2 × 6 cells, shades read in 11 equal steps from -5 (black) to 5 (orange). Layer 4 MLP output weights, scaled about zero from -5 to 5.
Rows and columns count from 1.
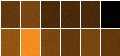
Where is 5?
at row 2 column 2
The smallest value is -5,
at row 1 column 6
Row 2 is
1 5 0 -1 0 -1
